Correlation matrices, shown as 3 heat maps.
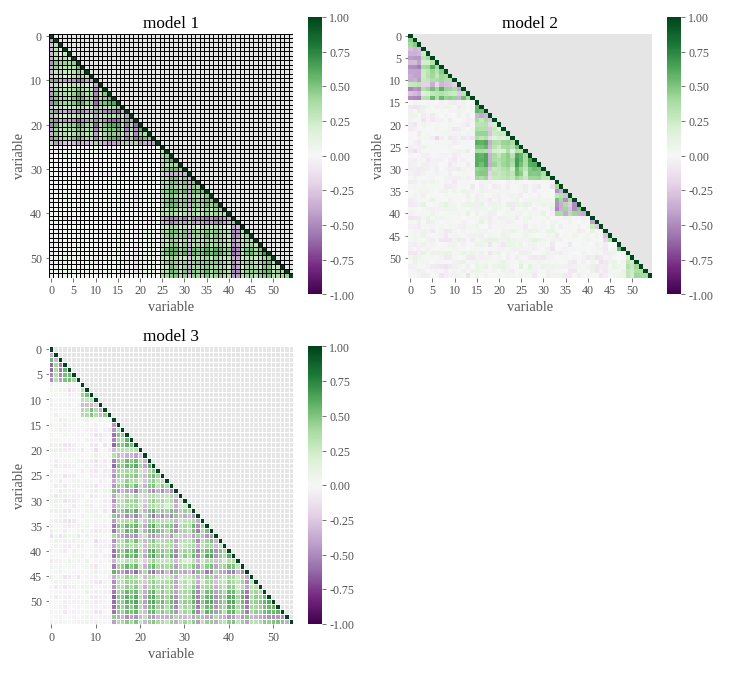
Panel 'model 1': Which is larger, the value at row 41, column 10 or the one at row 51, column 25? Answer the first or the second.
the second
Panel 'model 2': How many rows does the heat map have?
55
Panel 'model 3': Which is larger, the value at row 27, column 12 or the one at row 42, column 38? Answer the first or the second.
the second
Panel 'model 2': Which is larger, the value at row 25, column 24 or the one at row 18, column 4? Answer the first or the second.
the first
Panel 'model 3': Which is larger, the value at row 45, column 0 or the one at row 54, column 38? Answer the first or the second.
the second
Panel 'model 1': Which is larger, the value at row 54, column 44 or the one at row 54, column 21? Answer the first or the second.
the first
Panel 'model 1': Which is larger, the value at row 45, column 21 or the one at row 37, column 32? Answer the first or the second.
the second
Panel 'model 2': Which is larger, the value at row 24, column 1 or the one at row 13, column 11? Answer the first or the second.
the first
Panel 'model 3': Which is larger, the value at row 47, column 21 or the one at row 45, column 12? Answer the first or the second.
the second
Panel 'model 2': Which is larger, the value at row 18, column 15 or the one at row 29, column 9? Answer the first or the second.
the second
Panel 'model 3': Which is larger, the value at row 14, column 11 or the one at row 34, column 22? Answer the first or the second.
the second
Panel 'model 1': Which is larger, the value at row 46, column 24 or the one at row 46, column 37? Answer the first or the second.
the second
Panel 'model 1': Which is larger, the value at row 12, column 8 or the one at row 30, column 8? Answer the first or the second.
the first
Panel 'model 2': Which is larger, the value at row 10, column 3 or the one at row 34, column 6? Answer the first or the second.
the first
